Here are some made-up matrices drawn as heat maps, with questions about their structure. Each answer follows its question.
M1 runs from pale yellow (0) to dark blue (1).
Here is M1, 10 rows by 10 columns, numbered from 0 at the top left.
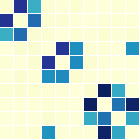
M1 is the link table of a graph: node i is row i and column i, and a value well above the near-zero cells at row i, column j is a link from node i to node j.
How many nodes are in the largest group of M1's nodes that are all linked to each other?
3
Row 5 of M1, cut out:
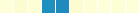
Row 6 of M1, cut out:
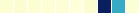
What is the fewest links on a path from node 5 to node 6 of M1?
4
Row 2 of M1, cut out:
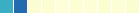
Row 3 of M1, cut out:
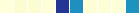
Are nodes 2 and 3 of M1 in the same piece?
no
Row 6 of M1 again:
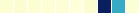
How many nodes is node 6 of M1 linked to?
2
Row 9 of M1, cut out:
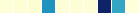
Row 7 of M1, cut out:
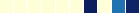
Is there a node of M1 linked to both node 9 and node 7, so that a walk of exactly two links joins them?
yes
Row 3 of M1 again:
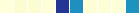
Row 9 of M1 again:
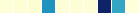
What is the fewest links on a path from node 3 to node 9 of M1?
1
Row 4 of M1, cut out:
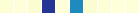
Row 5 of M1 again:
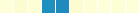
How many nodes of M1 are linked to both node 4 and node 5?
1
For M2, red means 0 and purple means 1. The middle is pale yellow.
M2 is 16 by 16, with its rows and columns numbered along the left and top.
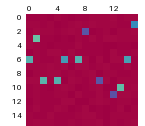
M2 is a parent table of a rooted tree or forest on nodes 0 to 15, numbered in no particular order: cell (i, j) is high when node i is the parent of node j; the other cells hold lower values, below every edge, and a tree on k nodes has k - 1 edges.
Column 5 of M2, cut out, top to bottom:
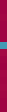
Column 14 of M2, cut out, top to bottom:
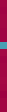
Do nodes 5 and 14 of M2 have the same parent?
yes
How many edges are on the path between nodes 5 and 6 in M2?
1
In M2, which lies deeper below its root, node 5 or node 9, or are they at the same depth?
node 5
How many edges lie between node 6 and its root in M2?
0
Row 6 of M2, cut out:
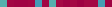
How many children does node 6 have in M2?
4
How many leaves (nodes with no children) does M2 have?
9
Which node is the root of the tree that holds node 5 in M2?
6
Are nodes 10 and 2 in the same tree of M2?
yes
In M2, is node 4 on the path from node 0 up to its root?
no
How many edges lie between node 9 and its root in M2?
0
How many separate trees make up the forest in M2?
4
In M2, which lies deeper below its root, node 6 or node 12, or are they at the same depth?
node 12
